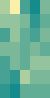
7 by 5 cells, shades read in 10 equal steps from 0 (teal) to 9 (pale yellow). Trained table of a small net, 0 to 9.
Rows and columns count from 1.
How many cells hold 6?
2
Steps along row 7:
down up same same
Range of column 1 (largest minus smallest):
5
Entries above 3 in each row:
3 3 2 3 3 3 0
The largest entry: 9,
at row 1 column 2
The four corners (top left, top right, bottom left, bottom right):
6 4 1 3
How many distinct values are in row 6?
4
